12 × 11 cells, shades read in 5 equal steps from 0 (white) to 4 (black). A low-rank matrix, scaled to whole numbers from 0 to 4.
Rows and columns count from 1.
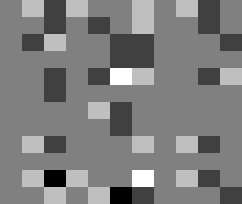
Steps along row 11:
down up down up same down up down up down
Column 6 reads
2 2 3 3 0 2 3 3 2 2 2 4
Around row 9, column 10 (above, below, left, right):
2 2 1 2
